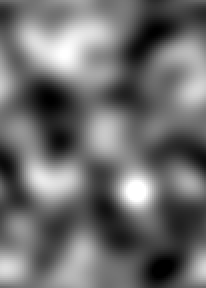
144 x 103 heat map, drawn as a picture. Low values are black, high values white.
The bottom right is the ninth with the lowest average. Neither half mirrors the other. There are no lone odd cells. The field is smooth, with broad soft blobs.
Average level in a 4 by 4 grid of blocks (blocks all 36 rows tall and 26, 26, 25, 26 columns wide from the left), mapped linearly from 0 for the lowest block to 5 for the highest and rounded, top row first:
3511 / 1112 / 2231 / 2200
